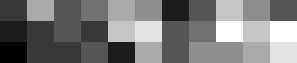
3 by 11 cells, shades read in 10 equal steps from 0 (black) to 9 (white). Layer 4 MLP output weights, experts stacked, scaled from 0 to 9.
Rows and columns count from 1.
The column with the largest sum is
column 9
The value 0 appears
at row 3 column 1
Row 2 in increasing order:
1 2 2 3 3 4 7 7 8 9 9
